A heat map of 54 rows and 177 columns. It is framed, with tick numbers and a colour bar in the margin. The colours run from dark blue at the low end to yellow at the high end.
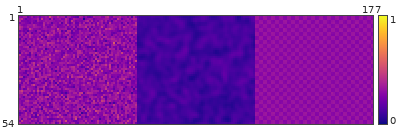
It is made of 1 by 3 panels. Panel 1,1: low, fine-grained. Panel 1,2: very low, blotchy, faint in contrast. Panel 1,3: low, checkered, faint in contrast.
